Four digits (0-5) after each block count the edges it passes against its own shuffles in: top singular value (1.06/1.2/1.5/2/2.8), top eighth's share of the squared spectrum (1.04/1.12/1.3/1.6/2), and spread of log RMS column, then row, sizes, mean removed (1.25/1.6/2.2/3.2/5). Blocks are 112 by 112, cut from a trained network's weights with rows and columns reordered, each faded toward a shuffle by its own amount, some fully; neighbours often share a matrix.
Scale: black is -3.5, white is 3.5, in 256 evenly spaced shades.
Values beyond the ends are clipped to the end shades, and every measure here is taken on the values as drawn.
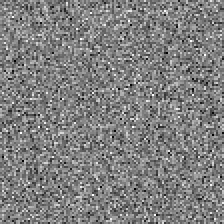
1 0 0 0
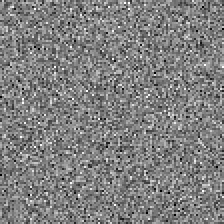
0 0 0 0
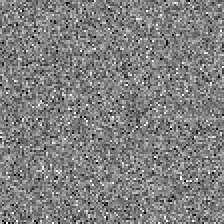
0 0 0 0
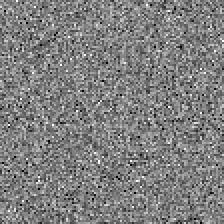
0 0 0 0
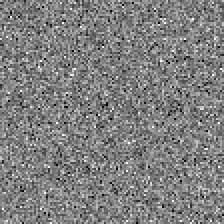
0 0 0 0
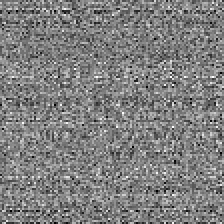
4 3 2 3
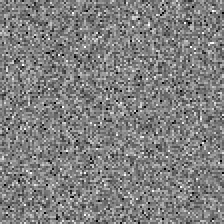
1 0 0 0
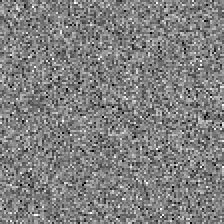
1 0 0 0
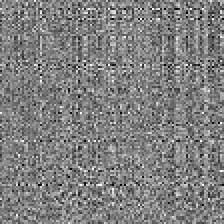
5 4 3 3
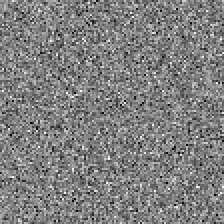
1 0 0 0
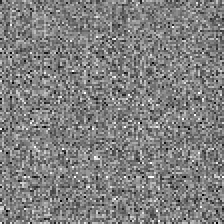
4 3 2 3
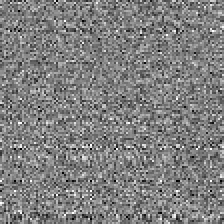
4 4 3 3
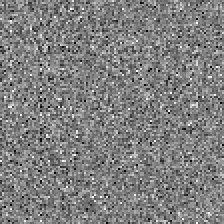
3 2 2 1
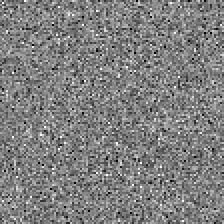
2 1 0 0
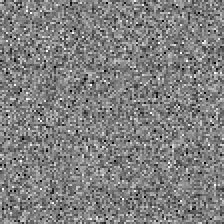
2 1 0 0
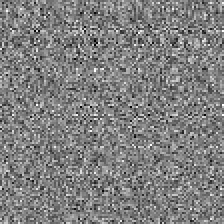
4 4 2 3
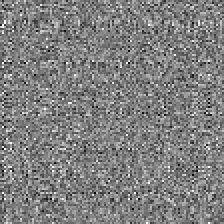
4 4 2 3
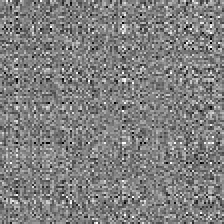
5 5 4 3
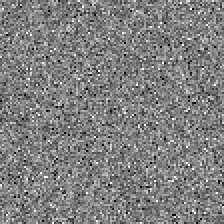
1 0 0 0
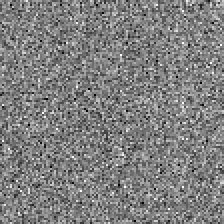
2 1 0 0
